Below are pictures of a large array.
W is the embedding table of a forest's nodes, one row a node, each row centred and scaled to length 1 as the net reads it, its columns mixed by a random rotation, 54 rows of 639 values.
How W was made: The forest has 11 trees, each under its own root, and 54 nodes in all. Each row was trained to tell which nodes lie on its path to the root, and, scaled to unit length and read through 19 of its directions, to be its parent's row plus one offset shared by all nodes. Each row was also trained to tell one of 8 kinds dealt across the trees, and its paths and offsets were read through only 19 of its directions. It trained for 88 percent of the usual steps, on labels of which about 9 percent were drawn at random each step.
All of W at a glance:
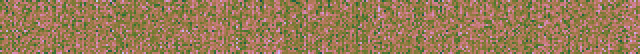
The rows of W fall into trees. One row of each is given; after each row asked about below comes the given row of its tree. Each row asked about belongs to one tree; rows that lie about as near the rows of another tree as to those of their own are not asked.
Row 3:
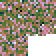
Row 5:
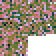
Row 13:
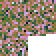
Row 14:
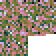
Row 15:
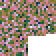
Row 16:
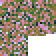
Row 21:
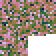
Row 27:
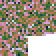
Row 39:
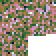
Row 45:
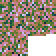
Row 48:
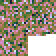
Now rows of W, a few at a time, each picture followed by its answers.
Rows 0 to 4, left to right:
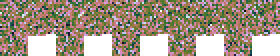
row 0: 45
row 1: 45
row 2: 15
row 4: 14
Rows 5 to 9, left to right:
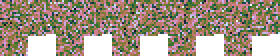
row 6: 48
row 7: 5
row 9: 39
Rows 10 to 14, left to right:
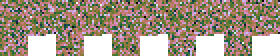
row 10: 48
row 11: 45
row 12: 14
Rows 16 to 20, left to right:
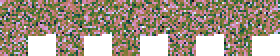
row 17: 39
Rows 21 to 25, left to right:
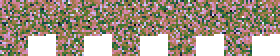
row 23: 27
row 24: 3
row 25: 13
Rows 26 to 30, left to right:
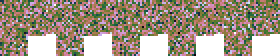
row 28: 16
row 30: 16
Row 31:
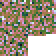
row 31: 15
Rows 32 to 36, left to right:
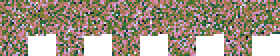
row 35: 16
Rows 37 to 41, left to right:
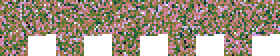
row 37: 13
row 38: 5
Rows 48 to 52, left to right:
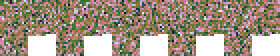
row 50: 21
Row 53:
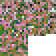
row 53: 15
